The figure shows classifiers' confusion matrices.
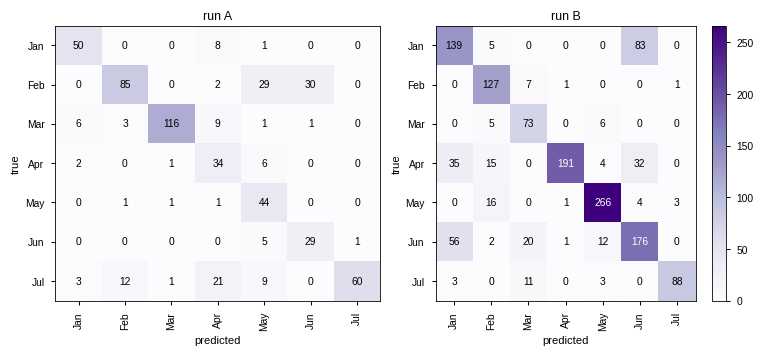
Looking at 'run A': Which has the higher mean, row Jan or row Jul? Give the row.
Jul
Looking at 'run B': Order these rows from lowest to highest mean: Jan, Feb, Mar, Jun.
Mar, Feb, Jan, Jun
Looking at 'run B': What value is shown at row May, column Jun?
4
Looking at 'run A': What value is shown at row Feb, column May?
29
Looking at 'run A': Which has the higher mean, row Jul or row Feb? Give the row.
Feb
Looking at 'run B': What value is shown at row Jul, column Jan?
3
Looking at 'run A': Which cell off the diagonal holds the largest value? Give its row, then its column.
Feb, Jun
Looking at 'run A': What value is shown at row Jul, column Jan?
3
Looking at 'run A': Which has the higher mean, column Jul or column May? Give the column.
May
